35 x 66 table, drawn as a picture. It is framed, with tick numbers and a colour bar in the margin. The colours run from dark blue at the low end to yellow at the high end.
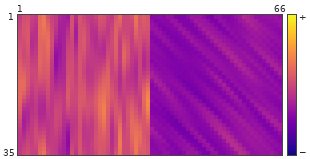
The table splits into one row of 2 panels. Panel 1,1: middling, streaked downward. Panel 1,2: low, slanting down to the right, faint in contrast.
